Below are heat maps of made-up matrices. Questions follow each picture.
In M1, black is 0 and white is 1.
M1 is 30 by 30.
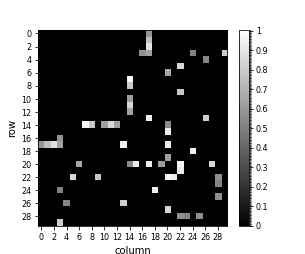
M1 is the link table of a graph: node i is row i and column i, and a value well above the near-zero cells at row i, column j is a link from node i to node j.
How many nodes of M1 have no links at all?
0
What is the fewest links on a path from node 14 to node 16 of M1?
4
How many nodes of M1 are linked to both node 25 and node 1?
0
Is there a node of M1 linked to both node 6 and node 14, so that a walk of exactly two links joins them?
yes
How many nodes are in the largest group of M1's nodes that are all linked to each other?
2
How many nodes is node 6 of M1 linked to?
1
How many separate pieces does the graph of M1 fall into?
1
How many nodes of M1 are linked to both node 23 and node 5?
0
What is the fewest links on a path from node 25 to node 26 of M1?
6
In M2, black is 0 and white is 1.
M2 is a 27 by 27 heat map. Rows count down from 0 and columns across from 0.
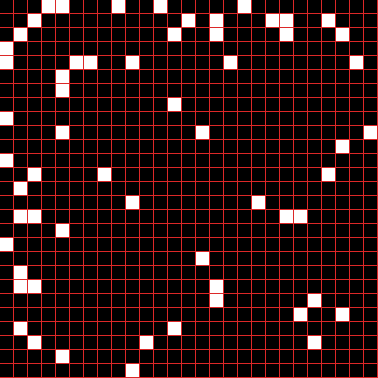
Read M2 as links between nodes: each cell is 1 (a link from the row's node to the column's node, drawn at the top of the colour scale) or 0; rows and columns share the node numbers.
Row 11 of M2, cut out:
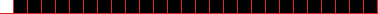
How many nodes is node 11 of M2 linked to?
1
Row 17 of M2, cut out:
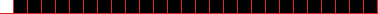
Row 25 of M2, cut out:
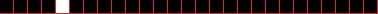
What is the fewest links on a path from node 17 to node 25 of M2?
3
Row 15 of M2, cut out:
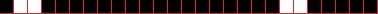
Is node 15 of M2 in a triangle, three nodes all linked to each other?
yes
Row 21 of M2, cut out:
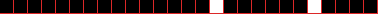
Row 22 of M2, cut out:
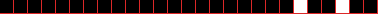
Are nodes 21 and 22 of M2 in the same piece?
yes
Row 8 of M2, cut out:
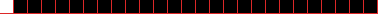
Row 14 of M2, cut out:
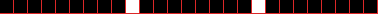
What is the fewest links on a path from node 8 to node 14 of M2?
4
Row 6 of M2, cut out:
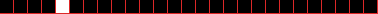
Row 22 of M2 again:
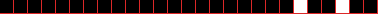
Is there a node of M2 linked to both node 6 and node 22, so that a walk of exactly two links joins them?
no
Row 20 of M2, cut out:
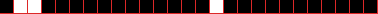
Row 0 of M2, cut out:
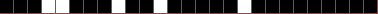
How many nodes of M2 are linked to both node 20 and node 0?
0
